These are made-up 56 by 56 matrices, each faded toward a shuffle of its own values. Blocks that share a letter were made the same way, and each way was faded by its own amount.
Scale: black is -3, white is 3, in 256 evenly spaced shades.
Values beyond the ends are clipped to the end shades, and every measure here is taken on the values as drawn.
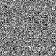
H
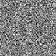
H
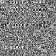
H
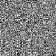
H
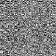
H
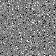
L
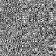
H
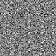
H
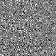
L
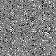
L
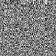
H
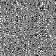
L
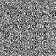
H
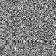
H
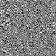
L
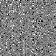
L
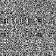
H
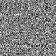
H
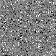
L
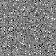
L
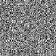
H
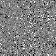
L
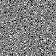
L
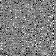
L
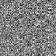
H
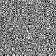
H
